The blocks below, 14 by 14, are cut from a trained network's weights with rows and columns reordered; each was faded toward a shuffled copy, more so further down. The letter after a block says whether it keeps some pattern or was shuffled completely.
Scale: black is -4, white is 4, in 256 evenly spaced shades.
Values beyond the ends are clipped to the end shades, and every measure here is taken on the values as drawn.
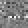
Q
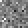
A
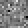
A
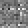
Q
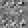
Q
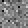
A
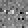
Q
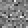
A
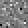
A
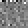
Q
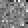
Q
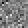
A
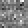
Q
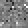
A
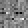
Q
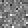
A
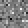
A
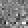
Q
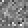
A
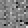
A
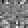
Q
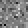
A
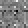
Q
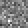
A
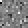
A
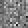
Q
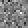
A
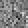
A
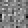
Q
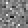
A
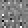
Q
